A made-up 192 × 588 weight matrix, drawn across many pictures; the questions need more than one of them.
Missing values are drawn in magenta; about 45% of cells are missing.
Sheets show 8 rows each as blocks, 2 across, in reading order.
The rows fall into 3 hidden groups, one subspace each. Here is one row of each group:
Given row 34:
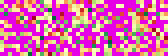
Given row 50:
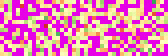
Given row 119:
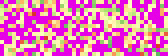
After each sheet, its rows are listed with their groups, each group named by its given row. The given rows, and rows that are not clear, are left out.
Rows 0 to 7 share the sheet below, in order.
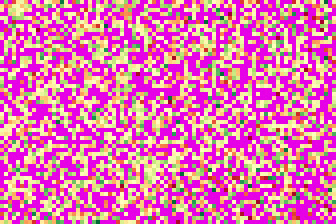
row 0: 50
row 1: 34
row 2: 34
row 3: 34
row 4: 119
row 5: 50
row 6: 34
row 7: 34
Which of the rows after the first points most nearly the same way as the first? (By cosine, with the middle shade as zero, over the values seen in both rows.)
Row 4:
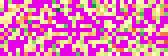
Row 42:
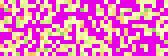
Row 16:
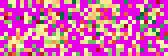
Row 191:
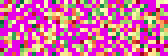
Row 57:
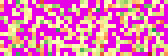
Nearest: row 16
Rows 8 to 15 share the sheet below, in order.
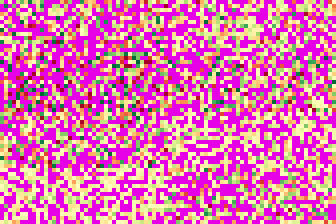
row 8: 50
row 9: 34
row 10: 34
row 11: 50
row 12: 34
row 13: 119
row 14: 119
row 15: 119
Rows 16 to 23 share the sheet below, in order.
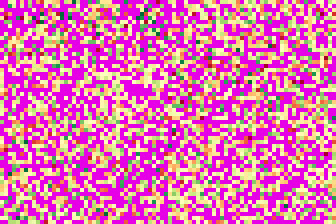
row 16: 34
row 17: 50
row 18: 119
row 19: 34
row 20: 119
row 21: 50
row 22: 50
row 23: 50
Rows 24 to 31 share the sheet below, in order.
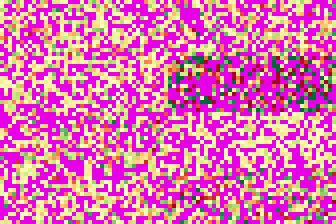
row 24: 119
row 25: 119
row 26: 34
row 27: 34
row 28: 50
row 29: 34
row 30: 119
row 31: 119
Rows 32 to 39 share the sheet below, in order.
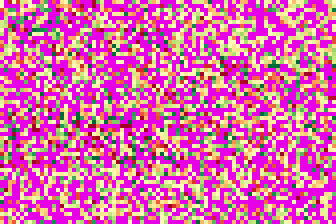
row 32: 119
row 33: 34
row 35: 34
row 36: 50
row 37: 34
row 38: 50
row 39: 50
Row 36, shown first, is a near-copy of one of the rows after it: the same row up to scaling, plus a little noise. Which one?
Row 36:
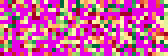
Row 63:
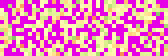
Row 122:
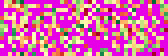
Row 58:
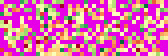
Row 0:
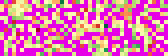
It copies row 0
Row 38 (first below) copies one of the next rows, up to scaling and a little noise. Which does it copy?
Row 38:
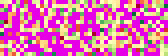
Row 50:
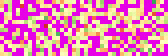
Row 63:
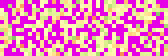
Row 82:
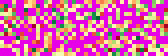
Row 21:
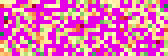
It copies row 21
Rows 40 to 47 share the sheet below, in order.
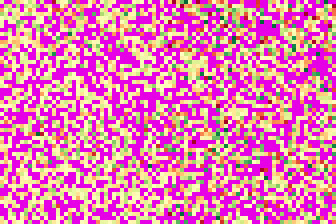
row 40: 119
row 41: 34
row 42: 34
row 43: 34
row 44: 34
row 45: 119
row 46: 50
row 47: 34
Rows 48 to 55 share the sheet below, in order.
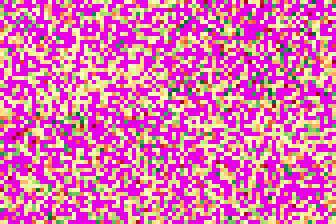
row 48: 119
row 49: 119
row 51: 50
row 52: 119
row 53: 34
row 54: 34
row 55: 50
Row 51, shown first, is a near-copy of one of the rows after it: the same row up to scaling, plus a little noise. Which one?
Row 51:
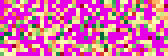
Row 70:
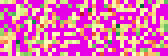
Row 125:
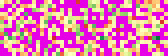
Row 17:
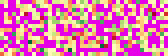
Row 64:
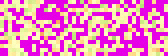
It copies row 125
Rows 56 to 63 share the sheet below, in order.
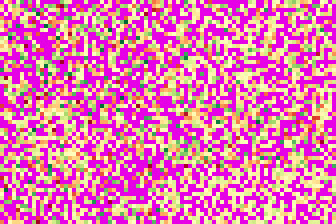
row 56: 50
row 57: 34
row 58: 50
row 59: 34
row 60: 34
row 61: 34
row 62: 50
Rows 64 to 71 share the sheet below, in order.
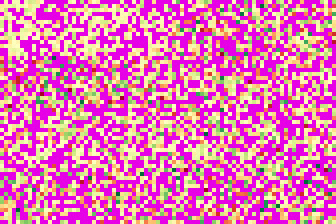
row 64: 50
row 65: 119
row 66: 119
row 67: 50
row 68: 119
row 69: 34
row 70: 50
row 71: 34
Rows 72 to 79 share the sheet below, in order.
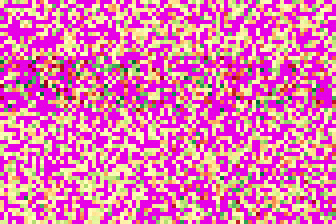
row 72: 34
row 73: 34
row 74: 119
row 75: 119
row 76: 119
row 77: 119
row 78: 119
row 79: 119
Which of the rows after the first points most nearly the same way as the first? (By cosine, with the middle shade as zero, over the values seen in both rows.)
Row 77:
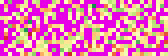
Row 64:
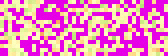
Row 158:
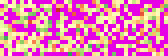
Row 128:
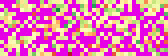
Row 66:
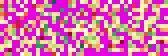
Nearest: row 128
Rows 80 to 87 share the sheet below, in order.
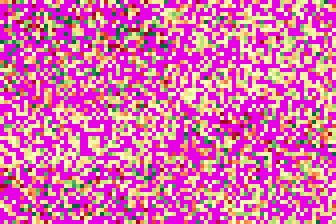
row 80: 119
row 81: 34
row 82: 50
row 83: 34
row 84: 34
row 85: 119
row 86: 34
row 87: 34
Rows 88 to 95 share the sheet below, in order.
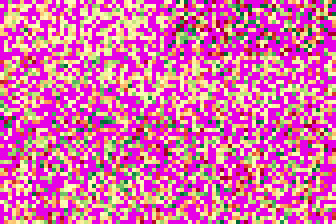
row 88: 119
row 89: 119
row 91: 34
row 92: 34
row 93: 34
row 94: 50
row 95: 119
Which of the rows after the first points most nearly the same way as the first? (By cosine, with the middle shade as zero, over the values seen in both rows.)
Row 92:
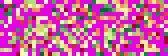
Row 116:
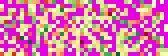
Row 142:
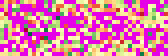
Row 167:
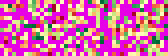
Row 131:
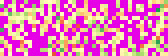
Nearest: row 131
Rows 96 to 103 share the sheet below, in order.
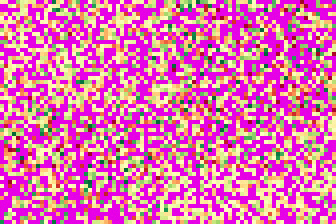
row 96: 119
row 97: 34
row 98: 50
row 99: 34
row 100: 50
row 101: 34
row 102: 50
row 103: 34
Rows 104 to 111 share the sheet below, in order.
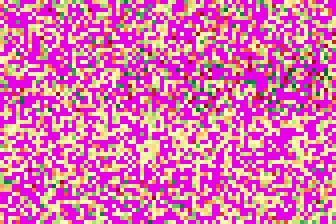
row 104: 34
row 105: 119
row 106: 50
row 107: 34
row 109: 119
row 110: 34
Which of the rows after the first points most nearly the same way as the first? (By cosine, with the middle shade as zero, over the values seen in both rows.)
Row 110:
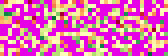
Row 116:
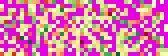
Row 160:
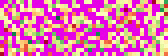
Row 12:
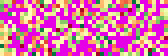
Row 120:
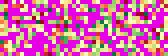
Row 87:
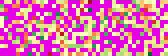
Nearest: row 120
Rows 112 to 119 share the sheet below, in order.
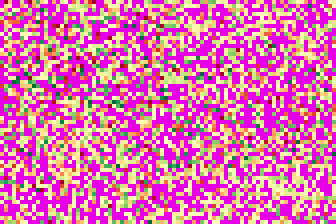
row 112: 34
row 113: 50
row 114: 119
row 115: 34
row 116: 50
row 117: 50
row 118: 34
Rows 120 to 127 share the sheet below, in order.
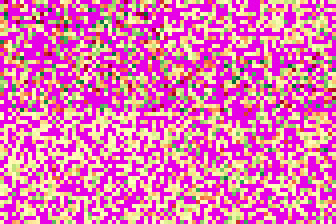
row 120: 34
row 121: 34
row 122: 50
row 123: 119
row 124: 119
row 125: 50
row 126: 119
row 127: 119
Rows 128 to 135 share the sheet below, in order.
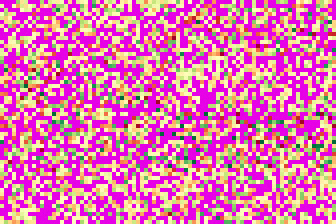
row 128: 119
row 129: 119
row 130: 119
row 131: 50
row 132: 119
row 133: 50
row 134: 119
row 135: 34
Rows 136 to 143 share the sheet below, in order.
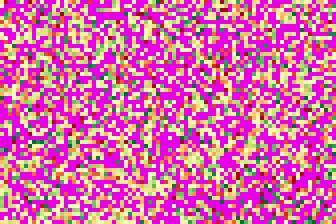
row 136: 34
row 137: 119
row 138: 34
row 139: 119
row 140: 119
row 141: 119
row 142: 119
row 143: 50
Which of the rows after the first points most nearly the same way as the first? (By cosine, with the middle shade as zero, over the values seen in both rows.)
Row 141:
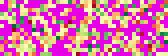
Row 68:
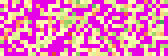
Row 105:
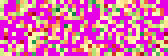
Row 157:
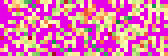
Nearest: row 157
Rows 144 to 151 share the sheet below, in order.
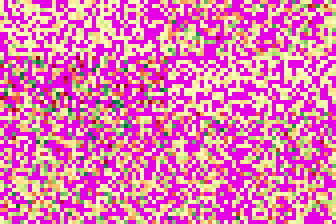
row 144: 34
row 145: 50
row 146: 119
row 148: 50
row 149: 34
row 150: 50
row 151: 50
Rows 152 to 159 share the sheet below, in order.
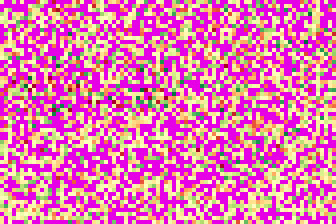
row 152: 119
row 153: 119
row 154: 119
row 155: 119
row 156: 119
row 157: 50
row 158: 119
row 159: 119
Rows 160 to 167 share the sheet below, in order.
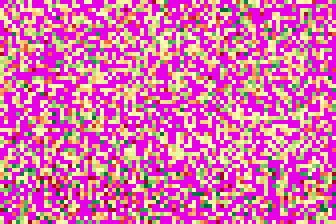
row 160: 50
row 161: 119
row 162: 119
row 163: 34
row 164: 119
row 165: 34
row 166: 34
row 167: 50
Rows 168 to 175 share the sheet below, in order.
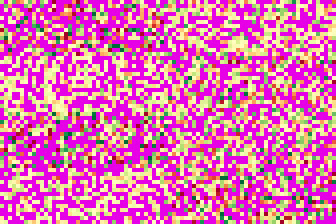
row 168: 119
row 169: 50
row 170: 50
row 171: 50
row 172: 119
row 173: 50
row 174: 119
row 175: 119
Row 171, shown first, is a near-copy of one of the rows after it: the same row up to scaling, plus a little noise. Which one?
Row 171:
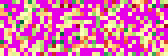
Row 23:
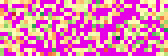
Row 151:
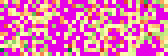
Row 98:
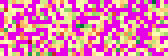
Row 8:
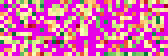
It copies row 8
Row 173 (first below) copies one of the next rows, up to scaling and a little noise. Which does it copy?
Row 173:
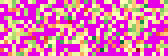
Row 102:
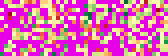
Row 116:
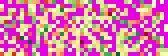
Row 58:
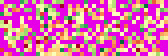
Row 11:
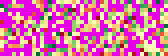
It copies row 58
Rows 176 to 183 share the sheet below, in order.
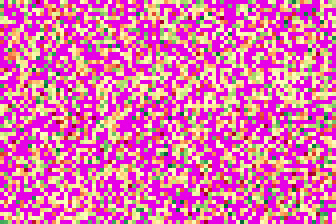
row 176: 119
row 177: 34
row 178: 119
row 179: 119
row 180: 119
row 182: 50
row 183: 50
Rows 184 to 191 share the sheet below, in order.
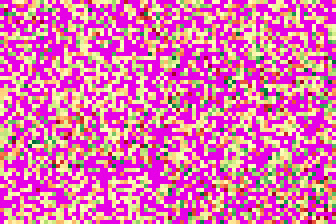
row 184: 34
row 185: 119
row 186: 119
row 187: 34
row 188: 119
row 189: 34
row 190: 34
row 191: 50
